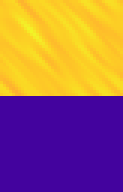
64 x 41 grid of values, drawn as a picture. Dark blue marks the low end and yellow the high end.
The table splits into 2 rows of 1 panel. Panel 1,1: very high, slanting down to the right, faint in contrast. Panel 2,1: very low, flat.
